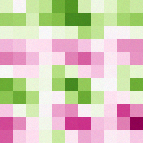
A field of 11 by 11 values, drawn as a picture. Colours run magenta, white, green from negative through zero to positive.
On average the colour sits 50% of the way up the scale. The ninth with the highest average is the top middle. Horizontal stripes repeat 2 times down the table. The bottom right is the ninth with the lowest average.
